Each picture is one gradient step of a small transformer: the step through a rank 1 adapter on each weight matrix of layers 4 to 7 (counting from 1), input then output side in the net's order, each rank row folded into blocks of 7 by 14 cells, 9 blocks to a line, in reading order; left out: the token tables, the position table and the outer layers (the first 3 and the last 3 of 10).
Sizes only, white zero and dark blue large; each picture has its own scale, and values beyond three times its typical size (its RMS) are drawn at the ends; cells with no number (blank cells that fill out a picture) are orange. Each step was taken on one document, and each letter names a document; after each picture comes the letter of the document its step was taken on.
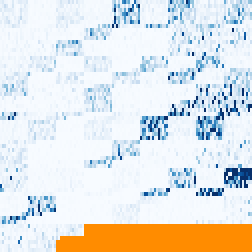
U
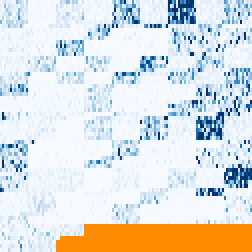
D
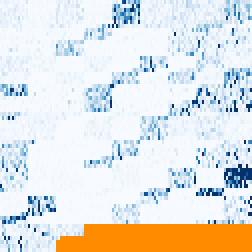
U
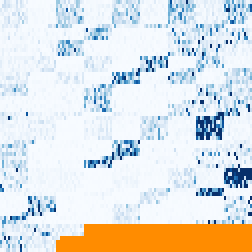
U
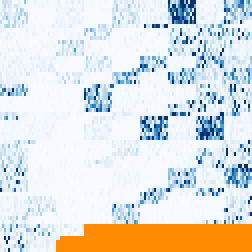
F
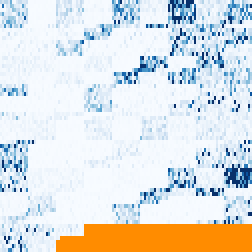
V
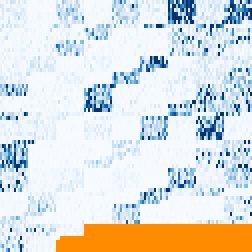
V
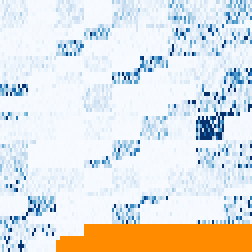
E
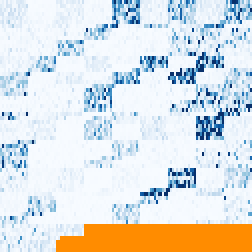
D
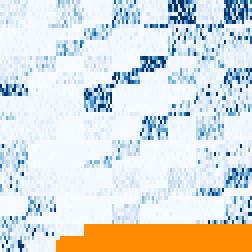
E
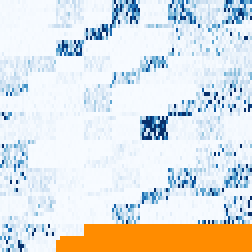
E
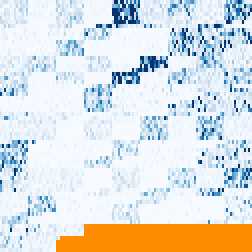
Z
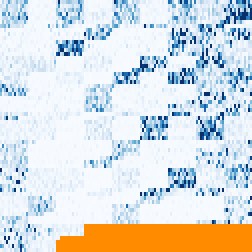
V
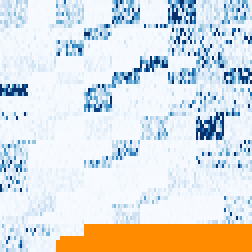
V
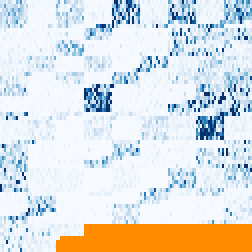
F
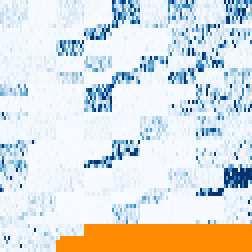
D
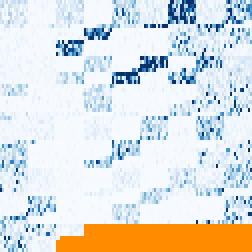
Z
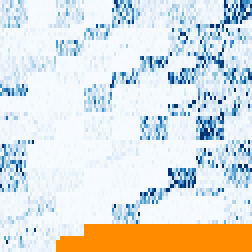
F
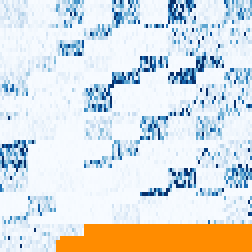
U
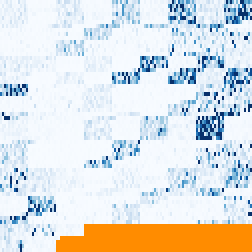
E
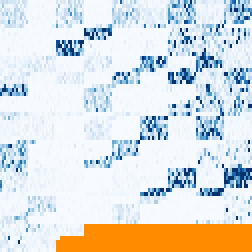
Z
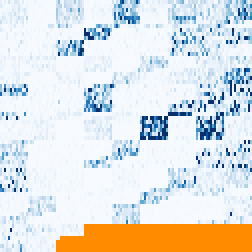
V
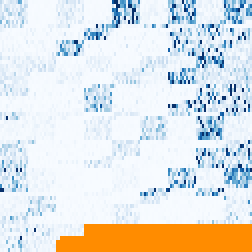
F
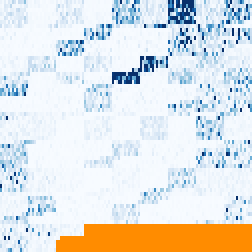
Z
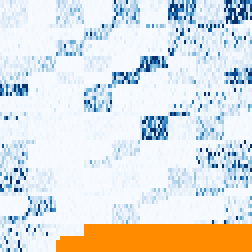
E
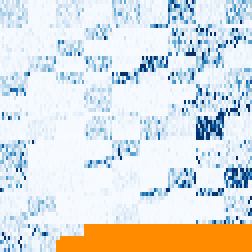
D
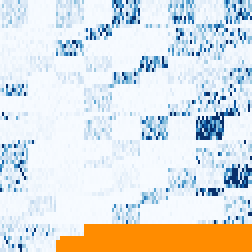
V
